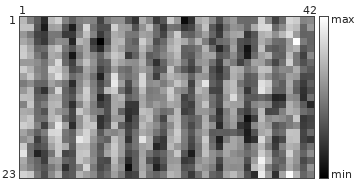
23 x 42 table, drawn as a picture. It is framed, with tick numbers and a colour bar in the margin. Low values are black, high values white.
Overall the values sit about 50% of the way up the scale. There is no seam. Upright stripes repeat 10 times across the table. The grain runs up and down. There is no overall slope.
